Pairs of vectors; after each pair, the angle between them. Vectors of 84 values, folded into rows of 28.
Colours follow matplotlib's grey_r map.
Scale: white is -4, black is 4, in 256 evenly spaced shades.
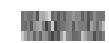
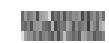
nearly parallel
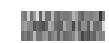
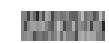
nearly opposite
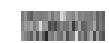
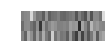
partly opposed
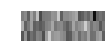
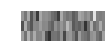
nearly opposite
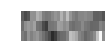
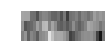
nearly opposite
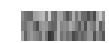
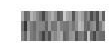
orthogonal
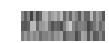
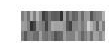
nearly opposite
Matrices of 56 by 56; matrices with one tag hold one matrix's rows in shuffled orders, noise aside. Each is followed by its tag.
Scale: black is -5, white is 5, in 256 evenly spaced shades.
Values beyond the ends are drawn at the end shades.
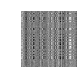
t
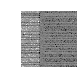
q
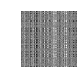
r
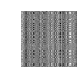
t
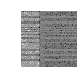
q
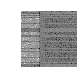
q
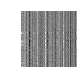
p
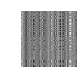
t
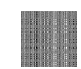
r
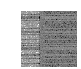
q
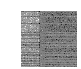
q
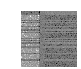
q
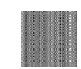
t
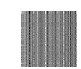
p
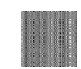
t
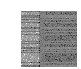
q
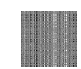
r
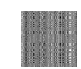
t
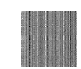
p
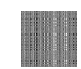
r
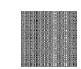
r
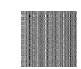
p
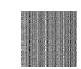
p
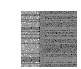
q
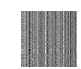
p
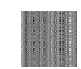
t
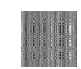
t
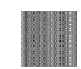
t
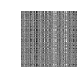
r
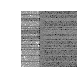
q
